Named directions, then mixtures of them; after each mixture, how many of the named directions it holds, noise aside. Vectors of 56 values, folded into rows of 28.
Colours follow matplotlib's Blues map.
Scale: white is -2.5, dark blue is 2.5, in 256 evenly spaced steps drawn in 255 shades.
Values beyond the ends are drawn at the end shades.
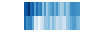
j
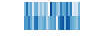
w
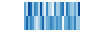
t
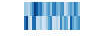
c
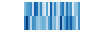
three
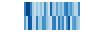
three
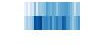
one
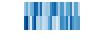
two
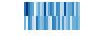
three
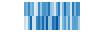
two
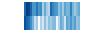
two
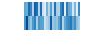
three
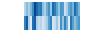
one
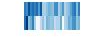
three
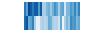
three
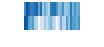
three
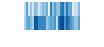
two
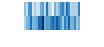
three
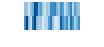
two
